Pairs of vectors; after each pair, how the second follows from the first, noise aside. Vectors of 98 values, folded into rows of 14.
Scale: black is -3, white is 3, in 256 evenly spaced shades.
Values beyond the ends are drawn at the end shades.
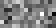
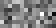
copied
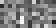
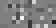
partly zeroed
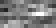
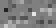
partly zeroed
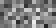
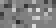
partly zeroed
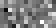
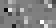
partly zeroed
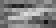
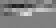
partly zeroed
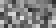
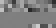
partly zeroed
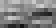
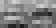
copied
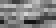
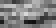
copied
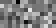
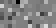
partly zeroed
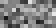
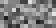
copied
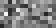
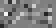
partly zeroed
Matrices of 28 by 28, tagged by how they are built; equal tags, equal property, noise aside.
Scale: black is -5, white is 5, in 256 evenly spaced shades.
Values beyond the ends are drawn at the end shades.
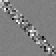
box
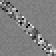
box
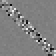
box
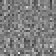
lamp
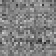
lamp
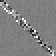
box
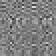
lamp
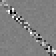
box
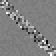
box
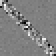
box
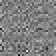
lamp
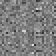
lamp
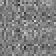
lamp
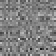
lamp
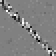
box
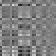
lamp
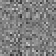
lamp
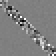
box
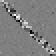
box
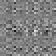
lamp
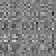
lamp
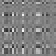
lamp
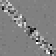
box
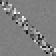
box
